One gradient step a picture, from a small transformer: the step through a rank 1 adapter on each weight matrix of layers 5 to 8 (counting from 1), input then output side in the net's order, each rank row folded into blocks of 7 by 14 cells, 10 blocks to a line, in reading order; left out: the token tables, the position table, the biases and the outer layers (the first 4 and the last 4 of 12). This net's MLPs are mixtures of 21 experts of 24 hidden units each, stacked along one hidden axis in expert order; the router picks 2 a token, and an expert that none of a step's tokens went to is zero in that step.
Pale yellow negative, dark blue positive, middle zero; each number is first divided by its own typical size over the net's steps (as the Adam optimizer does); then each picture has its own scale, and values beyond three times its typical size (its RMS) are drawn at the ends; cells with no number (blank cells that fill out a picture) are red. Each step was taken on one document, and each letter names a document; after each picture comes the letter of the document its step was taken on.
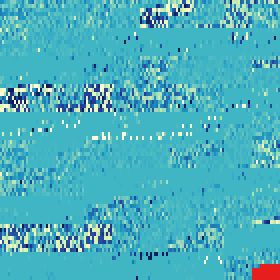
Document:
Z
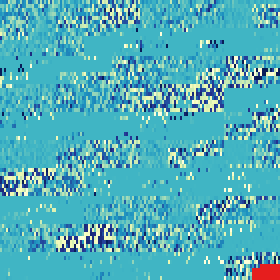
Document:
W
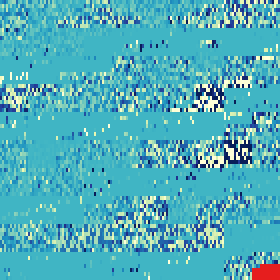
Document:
W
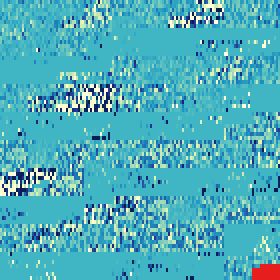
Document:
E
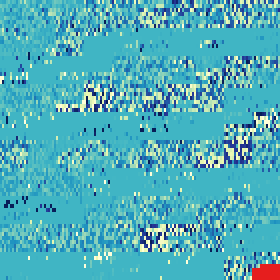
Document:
W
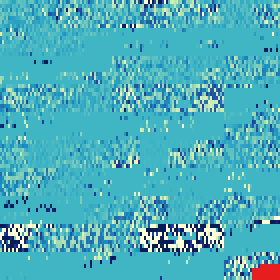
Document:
W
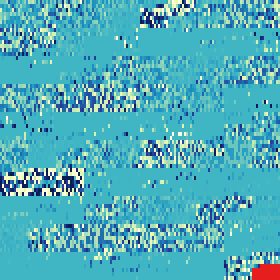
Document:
W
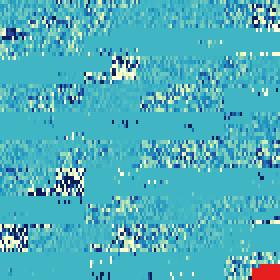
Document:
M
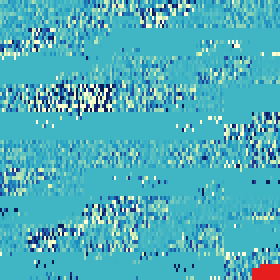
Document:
E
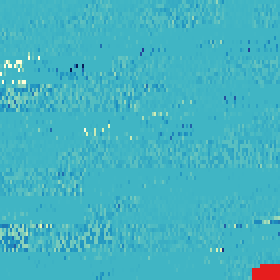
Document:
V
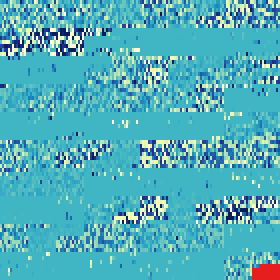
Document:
M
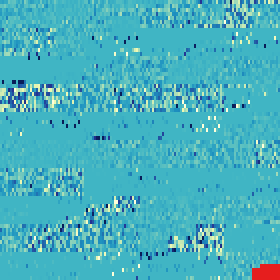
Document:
Z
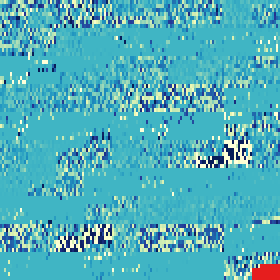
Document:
V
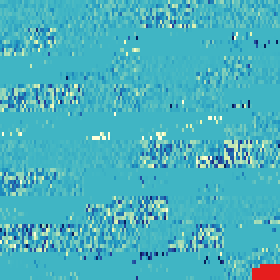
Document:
Z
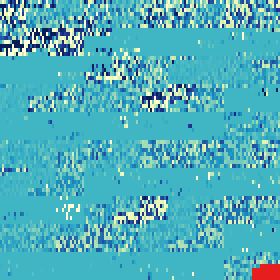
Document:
M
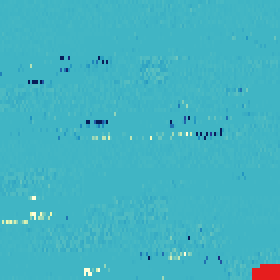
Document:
Z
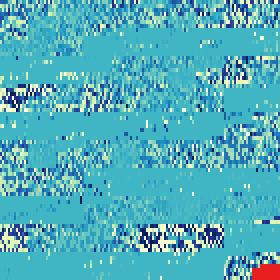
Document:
W
